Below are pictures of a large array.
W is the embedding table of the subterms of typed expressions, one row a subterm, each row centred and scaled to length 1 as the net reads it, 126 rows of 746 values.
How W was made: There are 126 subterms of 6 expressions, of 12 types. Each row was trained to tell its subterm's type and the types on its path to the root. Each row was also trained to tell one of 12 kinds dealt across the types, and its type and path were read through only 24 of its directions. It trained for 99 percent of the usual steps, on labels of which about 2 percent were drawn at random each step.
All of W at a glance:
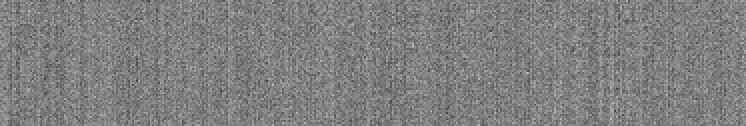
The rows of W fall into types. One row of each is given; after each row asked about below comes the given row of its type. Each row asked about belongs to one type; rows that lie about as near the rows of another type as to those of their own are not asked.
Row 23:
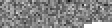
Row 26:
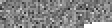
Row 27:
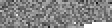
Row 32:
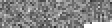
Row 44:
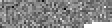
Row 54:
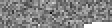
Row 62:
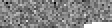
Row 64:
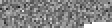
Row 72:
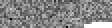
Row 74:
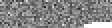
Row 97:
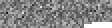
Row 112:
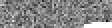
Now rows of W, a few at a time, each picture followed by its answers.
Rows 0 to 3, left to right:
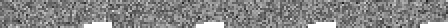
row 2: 74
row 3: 112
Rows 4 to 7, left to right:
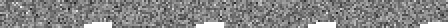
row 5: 23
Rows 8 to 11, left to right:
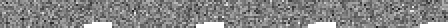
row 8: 74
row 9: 72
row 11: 32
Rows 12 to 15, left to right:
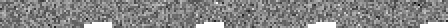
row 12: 27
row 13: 27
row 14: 62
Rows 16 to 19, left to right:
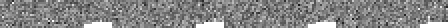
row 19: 72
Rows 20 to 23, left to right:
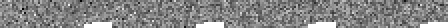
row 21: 64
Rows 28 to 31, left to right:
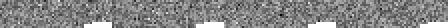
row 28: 112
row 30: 74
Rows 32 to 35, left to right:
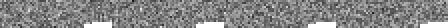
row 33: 72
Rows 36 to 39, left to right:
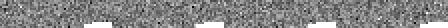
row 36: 27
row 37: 32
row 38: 32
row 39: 62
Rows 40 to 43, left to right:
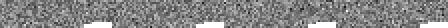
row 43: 23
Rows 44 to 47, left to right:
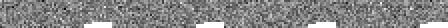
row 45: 44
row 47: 64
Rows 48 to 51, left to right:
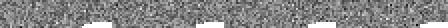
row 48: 62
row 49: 27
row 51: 112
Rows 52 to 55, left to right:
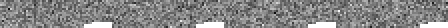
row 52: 54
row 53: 26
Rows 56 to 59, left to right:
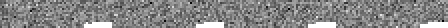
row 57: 27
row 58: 64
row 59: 72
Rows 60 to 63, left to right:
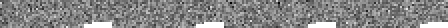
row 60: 32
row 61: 32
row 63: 62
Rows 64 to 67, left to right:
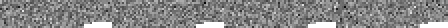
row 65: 112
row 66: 64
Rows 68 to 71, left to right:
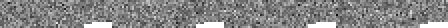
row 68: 32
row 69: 44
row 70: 112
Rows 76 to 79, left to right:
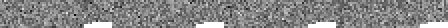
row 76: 112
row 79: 64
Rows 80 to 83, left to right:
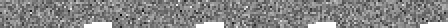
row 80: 62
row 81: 62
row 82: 97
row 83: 27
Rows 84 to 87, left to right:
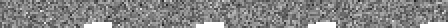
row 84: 62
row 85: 54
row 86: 23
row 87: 97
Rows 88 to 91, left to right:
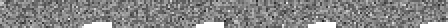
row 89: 54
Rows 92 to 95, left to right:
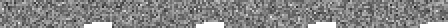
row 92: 112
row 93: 23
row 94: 112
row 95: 97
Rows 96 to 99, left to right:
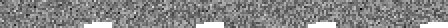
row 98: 23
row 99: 44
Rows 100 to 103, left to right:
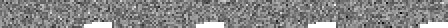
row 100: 64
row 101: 72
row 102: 27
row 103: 32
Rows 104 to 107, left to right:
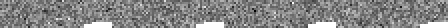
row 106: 23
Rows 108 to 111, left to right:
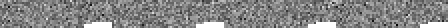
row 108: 26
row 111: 27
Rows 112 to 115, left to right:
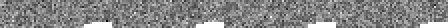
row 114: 54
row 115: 62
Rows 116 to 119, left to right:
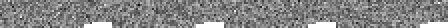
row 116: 23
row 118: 44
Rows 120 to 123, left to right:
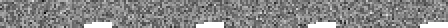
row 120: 64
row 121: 64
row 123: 44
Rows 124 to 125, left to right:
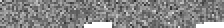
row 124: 44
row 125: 32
